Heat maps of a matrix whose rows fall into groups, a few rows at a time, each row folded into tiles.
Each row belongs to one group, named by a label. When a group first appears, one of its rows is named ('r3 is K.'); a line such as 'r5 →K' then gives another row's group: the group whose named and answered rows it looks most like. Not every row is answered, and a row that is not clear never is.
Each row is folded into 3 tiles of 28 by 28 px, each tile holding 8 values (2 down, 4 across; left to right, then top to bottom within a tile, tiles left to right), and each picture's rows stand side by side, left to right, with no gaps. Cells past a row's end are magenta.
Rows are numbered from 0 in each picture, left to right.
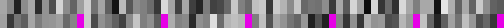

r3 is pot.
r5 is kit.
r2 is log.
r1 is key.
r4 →log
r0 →kit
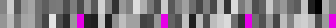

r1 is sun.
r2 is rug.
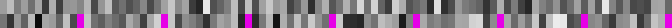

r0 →rug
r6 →rug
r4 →kit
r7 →log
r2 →key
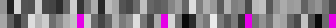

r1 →kit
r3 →pot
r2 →kit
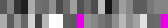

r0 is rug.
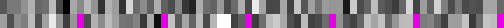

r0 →rug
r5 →log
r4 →log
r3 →pot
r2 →rug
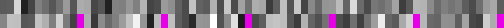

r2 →kit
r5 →log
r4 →sun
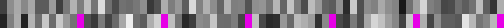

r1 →sun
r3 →kit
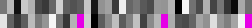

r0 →kit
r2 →log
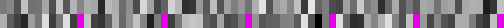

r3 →pot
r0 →kit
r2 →pot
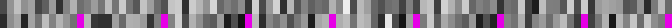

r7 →rug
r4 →pot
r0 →rug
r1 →kit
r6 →key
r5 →pot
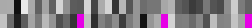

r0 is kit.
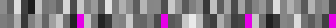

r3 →kit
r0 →key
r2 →pot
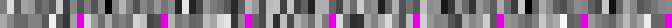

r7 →key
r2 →key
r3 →log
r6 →key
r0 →pot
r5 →key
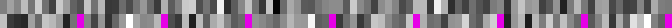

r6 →rug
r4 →sun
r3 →key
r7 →rug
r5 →log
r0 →kit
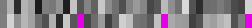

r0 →pot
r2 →key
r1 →sun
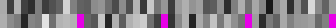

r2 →rug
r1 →rug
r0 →log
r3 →kit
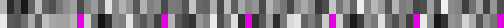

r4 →kit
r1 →kit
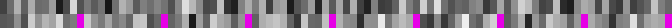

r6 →rug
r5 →sun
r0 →rug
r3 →pot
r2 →rug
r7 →log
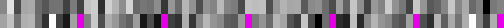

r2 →sun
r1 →pot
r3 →pot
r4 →sun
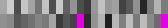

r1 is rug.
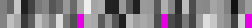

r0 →key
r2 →sun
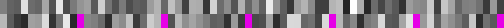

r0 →kit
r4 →log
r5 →pot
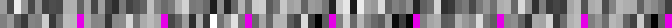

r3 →pot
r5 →key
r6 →log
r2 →rug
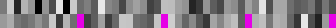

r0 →pot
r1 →sun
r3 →pot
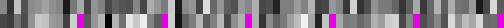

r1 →rug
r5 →rug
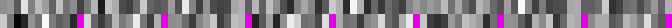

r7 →key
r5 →kit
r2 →log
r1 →kit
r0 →kit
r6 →log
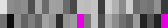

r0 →sun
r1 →pot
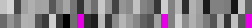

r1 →sun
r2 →pot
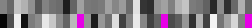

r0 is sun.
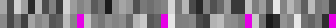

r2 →key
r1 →key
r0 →log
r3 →kit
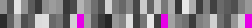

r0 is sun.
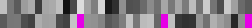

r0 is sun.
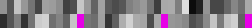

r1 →sun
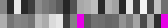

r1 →pot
